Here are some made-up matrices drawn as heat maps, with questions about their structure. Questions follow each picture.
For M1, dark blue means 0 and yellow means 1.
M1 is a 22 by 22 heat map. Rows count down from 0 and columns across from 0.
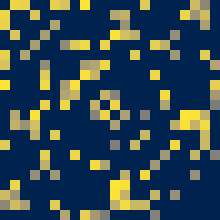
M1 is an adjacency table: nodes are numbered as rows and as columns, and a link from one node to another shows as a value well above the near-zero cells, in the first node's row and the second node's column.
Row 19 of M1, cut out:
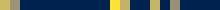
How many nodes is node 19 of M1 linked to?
6
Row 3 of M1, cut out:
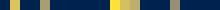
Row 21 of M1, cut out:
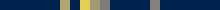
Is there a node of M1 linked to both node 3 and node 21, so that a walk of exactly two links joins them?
no
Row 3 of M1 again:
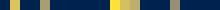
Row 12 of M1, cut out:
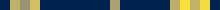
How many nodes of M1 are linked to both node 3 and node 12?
3
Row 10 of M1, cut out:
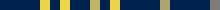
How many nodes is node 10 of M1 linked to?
6
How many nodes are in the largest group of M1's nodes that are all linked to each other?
4
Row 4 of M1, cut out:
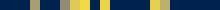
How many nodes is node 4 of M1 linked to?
7
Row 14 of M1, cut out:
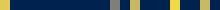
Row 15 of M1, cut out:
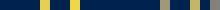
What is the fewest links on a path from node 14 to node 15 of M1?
3
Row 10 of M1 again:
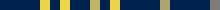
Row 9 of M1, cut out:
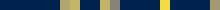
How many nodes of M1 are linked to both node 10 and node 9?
4
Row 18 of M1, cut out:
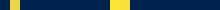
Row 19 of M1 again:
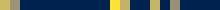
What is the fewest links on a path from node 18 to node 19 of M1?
2
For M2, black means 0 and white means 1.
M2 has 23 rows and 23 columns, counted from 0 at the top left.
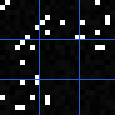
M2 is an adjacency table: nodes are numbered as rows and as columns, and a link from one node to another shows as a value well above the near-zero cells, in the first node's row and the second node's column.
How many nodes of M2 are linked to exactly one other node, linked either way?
6
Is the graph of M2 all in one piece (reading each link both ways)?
no
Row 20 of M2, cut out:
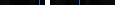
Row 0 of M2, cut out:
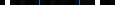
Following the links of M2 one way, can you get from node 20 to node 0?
yes
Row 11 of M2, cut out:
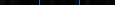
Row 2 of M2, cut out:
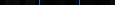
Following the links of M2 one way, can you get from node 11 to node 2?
no
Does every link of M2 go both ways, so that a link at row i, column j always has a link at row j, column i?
yes
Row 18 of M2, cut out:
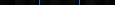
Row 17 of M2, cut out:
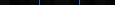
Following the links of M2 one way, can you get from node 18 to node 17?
no
